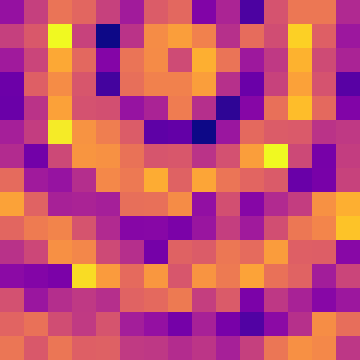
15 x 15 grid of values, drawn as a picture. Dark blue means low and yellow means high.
Histogram: bell-shaped. Slope: none. Rings: centred on the top middle.
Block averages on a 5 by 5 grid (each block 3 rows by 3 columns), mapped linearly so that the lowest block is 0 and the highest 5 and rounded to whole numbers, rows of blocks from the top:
41514 | 33103 | 24442 | 24254 | 32103
